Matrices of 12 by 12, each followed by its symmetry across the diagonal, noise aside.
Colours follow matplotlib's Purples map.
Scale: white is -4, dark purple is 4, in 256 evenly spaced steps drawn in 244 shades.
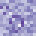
neither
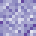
symmetric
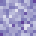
symmetric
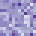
neither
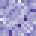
symmetric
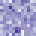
neither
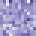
neither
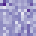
neither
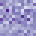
neither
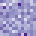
neither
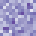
symmetric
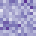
neither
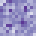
symmetric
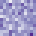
neither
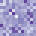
symmetric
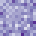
symmetric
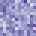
neither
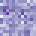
neither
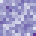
symmetric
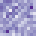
symmetric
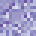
symmetric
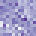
neither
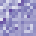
symmetric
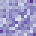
symmetric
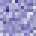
neither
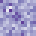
symmetric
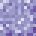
symmetric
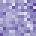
neither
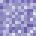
symmetric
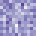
neither
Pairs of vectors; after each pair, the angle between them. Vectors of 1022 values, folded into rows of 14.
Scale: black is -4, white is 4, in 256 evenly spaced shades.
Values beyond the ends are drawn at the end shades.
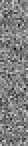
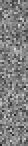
nearly opposite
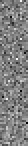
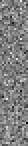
nearly parallel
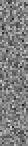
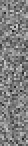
orthogonal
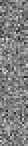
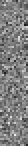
partly opposed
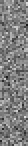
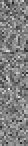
partly opposed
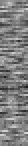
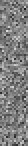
orthogonal
